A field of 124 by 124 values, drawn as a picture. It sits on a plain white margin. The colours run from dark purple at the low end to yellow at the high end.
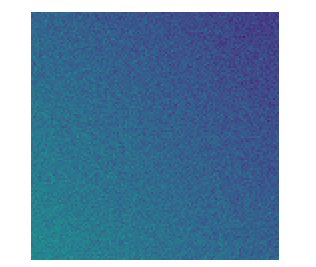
Values rise toward the bottom left. The bottom left is the ninth with the highest average. The top right is the ninth with the lowest average. There are no regular stripes. Neither half mirrors the other. Overall the values sit about 30% of the way up the scale.
